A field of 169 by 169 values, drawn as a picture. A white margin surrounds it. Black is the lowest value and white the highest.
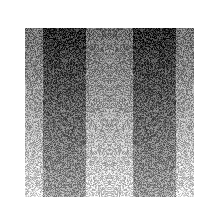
Mirror symmetry: left to right. Slope: up to the bottom. Stripes: upright, repeating 2 times.
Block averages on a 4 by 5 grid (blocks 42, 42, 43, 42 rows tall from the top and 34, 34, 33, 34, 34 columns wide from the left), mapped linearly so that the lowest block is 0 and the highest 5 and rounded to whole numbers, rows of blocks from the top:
1 0 2 0 1
2 1 3 1 2
3 2 4 2 3
4 3 5 3 4
